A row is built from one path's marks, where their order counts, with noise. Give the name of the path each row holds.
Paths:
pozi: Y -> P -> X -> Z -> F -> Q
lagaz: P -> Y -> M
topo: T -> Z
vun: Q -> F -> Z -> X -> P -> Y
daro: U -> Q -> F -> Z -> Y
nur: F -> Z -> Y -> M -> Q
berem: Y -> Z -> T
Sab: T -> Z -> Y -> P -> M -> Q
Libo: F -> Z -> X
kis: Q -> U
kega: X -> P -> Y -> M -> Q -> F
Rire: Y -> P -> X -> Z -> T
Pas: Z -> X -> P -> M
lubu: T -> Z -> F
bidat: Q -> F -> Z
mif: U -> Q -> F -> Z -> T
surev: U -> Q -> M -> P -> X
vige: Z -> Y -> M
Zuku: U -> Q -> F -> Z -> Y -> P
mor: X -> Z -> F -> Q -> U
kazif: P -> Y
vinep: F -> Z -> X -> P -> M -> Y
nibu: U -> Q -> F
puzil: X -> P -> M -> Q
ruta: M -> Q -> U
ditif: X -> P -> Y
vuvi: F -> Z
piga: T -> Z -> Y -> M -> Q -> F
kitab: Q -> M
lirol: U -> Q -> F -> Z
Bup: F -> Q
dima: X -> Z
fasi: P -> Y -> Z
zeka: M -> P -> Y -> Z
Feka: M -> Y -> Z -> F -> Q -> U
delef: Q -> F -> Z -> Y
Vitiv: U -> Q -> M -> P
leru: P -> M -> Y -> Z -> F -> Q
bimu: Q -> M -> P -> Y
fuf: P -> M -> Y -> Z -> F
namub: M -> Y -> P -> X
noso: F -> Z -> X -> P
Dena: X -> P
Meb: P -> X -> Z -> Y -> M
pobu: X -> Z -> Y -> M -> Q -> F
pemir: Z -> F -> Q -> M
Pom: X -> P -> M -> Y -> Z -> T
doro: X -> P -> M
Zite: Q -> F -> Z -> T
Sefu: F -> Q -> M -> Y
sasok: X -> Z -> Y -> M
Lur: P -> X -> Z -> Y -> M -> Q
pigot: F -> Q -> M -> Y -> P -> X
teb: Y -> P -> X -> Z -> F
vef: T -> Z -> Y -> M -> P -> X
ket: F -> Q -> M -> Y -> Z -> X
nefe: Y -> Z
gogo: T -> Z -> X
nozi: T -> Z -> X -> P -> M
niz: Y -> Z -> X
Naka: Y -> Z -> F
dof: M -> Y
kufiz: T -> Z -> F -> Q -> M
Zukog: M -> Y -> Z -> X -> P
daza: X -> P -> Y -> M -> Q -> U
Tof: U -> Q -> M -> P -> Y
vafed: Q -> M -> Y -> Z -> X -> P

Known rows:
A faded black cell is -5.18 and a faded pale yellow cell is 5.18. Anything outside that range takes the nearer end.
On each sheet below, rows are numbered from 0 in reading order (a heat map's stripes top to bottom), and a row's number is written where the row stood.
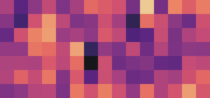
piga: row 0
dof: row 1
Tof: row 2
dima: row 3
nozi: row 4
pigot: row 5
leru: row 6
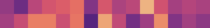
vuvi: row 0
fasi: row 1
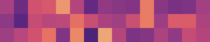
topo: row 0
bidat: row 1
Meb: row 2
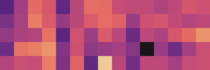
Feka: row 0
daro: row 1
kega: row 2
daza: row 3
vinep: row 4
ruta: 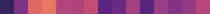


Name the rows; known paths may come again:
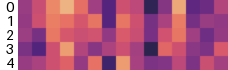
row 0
kazif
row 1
fasi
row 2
nefe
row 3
dof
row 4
Meb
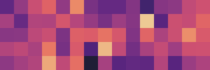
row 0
puzil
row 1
Zite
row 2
leru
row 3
vinep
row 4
doro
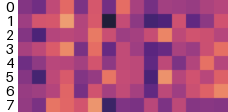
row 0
sasok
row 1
namub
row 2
bidat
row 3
pigot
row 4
Sab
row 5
Sefu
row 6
kega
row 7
dima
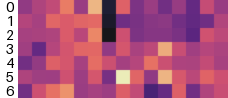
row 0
Pas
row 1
gogo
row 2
nozi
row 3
vuvi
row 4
lirol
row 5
fuf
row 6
Tof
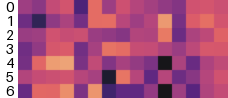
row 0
ket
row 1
pemir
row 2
mif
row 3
Feka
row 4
daza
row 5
Pom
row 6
surev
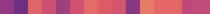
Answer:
delef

